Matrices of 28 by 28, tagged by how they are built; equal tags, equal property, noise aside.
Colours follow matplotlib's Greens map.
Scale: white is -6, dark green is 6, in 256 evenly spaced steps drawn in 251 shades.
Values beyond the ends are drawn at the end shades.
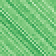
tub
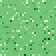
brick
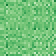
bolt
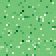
brick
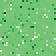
brick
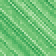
tub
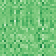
bolt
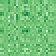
bolt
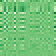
bolt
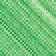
tub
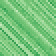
tub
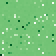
brick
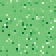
brick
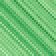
tub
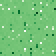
brick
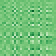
bolt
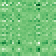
bolt
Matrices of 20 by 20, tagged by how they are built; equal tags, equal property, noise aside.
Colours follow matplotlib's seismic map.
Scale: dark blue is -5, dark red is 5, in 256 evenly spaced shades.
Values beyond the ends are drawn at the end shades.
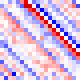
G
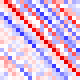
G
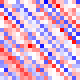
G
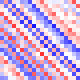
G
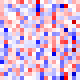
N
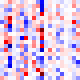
N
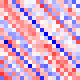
G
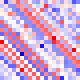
G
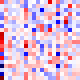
N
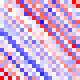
G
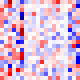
N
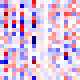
N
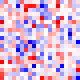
N
